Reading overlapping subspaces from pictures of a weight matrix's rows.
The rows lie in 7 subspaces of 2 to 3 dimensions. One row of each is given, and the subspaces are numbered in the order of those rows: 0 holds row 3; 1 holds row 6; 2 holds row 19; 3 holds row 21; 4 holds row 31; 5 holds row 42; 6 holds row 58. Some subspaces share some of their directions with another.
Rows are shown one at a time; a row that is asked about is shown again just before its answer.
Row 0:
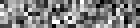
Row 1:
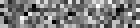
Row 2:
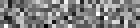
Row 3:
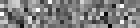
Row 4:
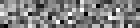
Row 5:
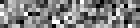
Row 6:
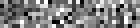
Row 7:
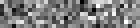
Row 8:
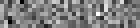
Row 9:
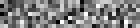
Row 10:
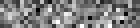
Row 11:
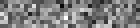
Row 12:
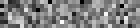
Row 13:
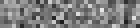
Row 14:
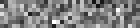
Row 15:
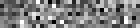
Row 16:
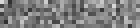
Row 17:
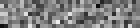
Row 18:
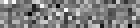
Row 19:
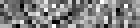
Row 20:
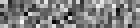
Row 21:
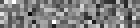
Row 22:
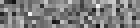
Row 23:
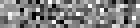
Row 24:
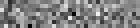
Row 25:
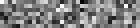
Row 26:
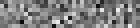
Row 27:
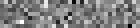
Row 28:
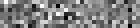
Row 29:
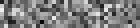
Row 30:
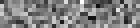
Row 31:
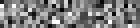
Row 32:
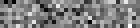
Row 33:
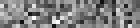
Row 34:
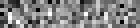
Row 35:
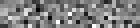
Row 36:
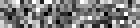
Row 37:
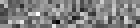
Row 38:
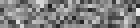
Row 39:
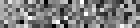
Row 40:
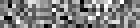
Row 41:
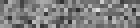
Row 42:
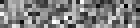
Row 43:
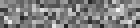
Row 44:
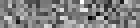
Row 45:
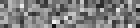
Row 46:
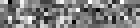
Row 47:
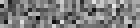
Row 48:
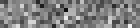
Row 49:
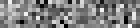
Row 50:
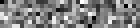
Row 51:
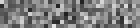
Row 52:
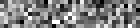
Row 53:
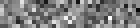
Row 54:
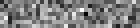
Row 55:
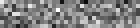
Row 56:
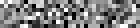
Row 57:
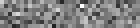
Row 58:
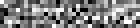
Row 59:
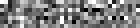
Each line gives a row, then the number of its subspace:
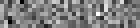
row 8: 4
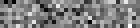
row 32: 3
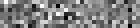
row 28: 3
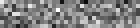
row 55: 5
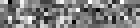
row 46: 2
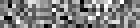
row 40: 4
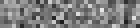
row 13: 1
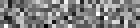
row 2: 4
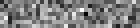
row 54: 1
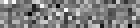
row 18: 3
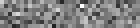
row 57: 5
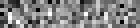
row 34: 0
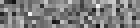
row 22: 3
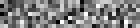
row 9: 0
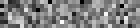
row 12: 0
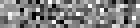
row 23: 1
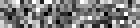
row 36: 0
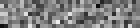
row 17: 0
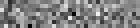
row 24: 4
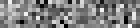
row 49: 1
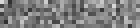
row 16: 2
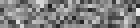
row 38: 2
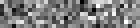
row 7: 4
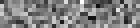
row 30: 4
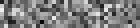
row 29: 4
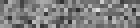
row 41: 2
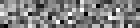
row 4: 0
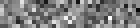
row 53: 2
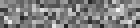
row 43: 6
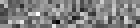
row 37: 6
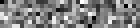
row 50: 5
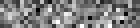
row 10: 0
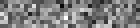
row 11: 1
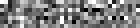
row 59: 2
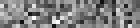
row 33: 2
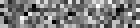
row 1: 6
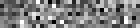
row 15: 1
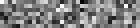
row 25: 5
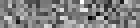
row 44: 4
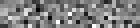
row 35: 0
